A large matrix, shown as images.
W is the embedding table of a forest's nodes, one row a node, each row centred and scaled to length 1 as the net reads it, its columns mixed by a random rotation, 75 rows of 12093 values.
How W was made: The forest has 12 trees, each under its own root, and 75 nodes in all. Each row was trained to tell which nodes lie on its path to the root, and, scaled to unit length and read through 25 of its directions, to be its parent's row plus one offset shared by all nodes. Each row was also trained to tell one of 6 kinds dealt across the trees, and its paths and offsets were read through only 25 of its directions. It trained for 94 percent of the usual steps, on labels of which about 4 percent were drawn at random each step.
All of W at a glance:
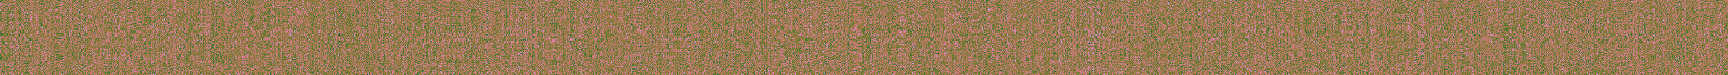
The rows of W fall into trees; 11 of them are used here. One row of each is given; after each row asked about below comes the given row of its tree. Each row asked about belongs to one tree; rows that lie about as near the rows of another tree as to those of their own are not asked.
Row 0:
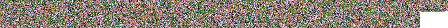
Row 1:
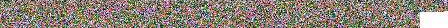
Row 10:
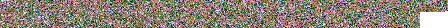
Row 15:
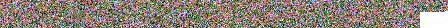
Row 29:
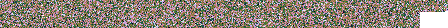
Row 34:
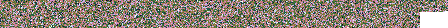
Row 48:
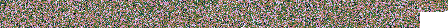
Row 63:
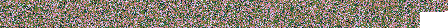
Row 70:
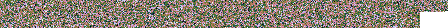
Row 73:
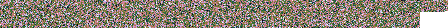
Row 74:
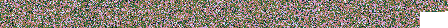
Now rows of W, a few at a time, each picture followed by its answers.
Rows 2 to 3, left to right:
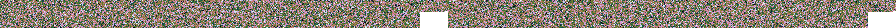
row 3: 0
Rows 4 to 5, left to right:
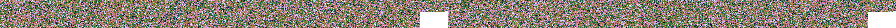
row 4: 74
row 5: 70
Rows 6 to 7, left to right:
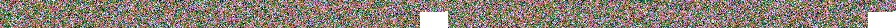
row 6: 29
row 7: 48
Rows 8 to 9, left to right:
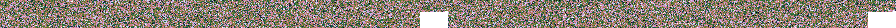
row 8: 0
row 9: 34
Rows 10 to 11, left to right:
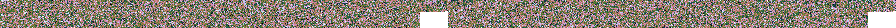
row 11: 34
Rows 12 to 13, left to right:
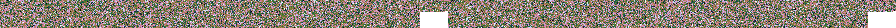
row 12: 74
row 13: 48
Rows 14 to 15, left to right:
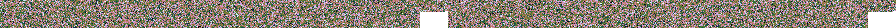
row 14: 29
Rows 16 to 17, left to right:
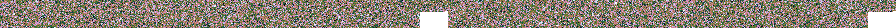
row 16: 1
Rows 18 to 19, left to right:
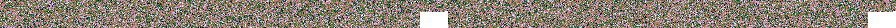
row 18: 34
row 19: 48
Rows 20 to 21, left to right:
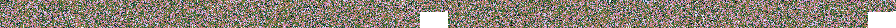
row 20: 48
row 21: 73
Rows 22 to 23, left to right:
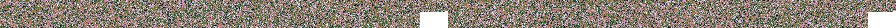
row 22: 63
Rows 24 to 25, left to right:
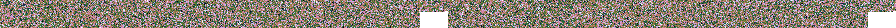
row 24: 74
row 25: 29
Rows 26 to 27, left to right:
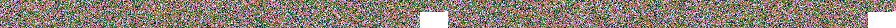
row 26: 1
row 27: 15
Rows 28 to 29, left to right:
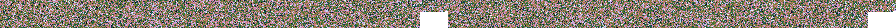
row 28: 29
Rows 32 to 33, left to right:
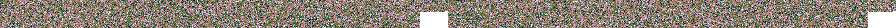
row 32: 48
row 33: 29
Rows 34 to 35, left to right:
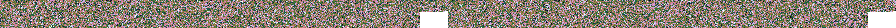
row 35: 34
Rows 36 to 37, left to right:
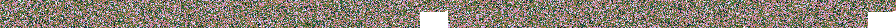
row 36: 29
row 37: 74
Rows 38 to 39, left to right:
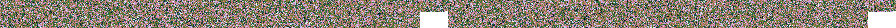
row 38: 15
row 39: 10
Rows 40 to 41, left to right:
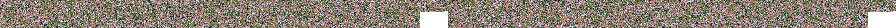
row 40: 10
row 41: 34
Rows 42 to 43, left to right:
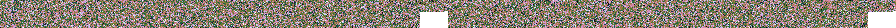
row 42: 34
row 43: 73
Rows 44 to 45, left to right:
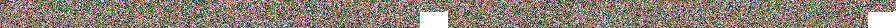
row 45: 29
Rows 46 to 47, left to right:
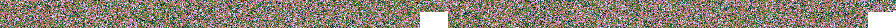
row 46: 0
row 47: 29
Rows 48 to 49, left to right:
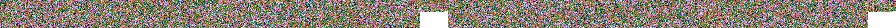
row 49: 10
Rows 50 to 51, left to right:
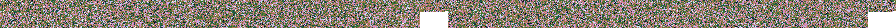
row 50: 70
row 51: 15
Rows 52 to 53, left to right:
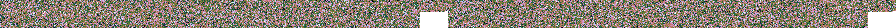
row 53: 73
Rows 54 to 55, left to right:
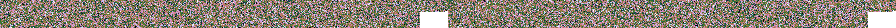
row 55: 48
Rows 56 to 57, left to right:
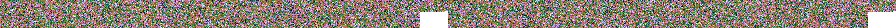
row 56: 63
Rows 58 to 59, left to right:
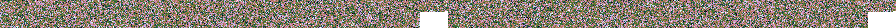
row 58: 1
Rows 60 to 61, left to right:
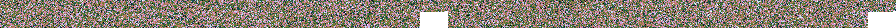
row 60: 48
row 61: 63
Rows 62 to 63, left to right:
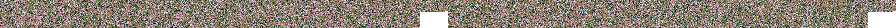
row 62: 74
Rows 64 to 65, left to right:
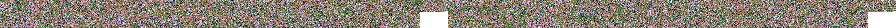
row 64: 1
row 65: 10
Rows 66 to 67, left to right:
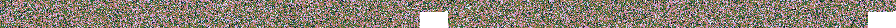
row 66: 63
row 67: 48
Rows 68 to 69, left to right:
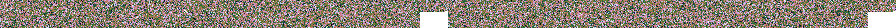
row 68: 15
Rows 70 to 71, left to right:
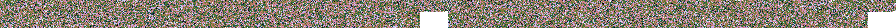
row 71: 73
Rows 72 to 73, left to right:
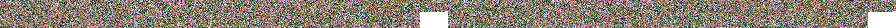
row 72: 63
